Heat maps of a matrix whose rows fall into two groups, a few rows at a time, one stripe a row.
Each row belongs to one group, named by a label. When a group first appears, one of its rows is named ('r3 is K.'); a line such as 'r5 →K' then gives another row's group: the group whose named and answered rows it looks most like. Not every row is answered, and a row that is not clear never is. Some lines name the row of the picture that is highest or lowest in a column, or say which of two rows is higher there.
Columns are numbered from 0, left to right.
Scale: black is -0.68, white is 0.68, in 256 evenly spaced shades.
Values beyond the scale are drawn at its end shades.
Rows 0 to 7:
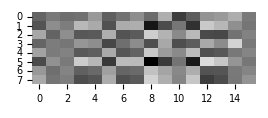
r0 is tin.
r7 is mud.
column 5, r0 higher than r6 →No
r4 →mud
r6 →mud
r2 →mud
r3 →tin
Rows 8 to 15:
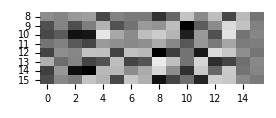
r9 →tin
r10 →tin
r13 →mud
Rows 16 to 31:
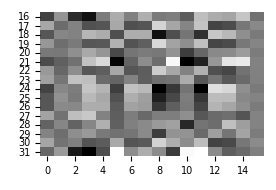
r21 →tin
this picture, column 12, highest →24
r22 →mud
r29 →tin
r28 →tin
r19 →mud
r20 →tin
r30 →mud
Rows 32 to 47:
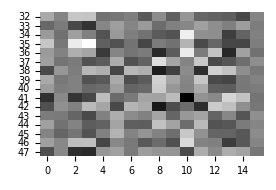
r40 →mud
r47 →tin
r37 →mud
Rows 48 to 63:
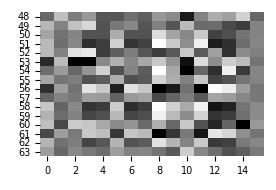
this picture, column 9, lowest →56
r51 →mud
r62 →mud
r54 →tin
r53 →tin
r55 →mud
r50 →mud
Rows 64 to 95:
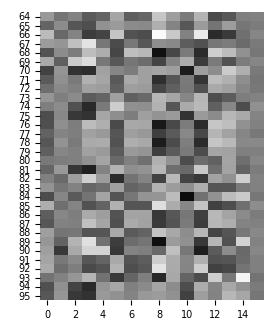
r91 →mud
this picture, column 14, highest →93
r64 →mud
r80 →tin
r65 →tin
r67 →tin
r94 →tin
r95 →tin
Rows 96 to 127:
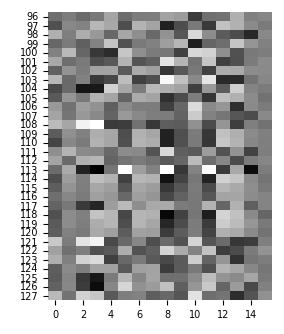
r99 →tin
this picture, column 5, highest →113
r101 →mud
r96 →tin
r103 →mud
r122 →mud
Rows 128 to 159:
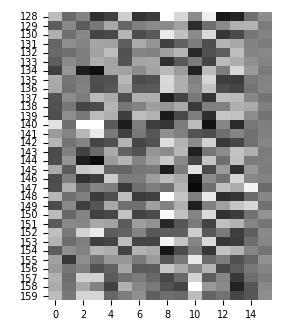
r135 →mud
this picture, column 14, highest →147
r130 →mud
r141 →tin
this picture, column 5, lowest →140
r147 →tin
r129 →tin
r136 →mud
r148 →mud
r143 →tin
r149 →tin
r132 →tin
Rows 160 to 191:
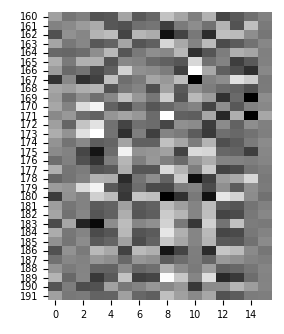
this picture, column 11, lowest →180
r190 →tin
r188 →mud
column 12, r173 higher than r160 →Yes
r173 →tin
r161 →tin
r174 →mud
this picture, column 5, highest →175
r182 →mud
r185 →mud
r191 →mud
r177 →mud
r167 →tin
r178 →tin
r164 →tin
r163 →mud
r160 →mud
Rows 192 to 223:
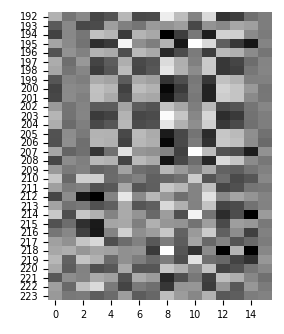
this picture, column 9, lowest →195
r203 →mud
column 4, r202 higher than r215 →No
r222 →tin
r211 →mud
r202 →mud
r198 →mud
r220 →mud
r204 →mud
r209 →mud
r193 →tin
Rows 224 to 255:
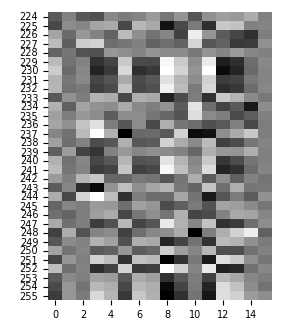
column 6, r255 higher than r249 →Yes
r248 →tin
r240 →mud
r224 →tin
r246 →tin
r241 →mud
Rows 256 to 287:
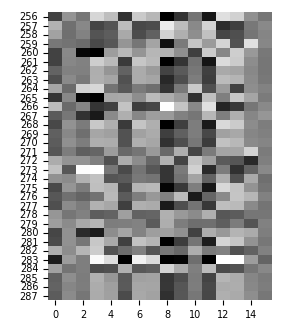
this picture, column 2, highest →273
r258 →mud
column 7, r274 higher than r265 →No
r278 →mud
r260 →tin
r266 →mud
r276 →tin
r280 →tin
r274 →tin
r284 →mud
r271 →tin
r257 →mud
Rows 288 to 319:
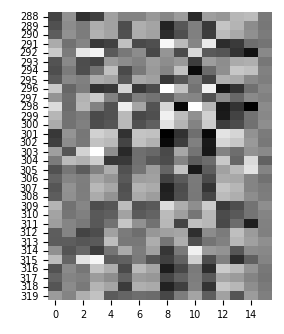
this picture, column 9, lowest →298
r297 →tin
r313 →tin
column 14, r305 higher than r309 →Yes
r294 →tin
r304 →tin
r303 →tin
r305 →tin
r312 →tin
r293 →tin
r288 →tin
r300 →mud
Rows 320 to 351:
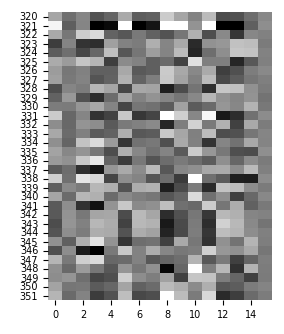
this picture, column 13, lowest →321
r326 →mud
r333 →mud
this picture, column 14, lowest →338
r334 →tin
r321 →mud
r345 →tin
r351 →mud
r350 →mud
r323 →tin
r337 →tin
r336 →tin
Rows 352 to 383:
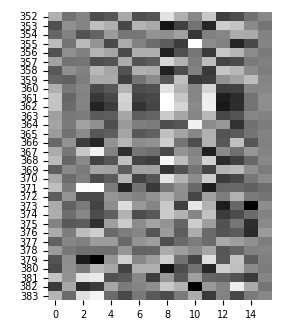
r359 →tin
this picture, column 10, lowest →382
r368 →mud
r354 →tin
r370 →mud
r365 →mud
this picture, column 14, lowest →373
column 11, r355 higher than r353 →Yes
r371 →tin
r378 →mud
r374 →mud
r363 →mud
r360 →mud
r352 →mud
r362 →mud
